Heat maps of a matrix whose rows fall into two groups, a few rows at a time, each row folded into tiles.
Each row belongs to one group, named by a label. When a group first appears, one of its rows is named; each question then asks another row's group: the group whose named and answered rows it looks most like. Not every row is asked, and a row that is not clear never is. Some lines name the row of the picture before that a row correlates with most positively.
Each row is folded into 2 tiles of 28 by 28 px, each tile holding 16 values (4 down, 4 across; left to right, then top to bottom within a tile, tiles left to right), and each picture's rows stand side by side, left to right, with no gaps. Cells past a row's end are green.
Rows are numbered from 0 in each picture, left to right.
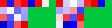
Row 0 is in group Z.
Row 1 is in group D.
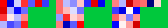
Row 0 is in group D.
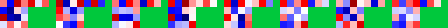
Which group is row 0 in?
Z
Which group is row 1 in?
D
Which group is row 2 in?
Z
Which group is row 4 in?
D
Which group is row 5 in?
Z
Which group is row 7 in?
Z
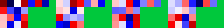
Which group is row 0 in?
D
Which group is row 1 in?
Z
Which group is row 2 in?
D
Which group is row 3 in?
D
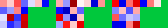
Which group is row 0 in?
D
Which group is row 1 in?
Z
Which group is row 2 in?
Z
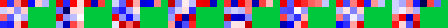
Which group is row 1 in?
Z
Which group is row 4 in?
Z
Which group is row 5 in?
Z
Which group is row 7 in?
D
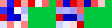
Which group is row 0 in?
Z
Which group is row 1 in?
Z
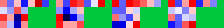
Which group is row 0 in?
D
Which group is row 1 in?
Z
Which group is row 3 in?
Z
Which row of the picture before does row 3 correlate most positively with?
1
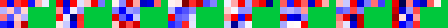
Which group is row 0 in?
Z
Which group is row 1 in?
D
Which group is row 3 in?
Z
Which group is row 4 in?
D
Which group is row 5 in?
Z
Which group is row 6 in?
D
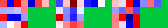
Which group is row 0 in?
Z
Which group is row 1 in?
Z
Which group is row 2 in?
D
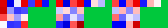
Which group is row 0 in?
D
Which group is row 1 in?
Z
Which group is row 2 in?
Z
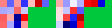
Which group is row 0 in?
D
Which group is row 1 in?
D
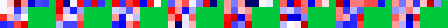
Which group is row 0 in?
Z
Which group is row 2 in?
Z
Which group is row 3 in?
D
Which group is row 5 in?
Z
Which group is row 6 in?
D
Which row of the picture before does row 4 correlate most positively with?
0
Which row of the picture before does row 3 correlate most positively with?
1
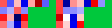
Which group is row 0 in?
D
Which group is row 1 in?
D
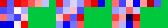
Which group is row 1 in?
D
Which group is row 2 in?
D
